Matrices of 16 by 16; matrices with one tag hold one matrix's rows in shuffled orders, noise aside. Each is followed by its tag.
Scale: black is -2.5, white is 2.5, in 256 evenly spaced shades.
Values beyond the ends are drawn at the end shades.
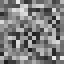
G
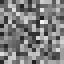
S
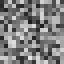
S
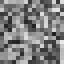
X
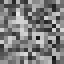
G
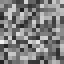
S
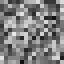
X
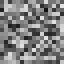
X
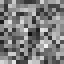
S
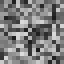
G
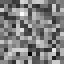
G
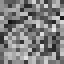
X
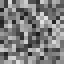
S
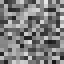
X
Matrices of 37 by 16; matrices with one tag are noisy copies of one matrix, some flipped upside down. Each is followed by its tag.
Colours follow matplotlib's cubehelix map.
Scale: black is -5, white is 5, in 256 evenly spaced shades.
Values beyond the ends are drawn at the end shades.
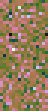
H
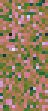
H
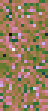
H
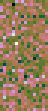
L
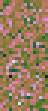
H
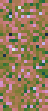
H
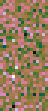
L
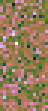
L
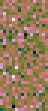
L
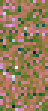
L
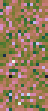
H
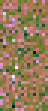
L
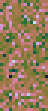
H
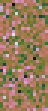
L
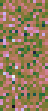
L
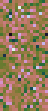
H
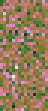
L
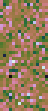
H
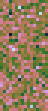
H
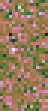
H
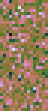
H
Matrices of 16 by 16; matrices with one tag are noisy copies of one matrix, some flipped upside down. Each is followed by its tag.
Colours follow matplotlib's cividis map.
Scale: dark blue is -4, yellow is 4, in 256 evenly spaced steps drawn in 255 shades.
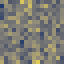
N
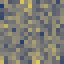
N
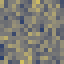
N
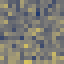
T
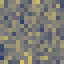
N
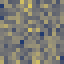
N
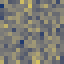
N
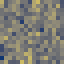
N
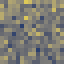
T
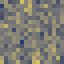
N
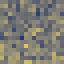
T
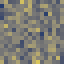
N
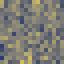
N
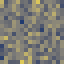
N
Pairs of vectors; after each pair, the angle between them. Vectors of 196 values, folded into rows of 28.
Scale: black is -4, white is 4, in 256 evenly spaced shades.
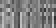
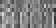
nearly parallel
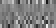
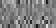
nearly parallel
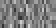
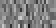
nearly opposite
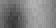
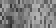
partly aligned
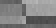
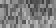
partly opposed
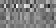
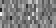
orthogonal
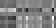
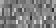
partly aligned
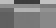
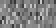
orthogonal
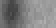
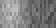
nearly opposite
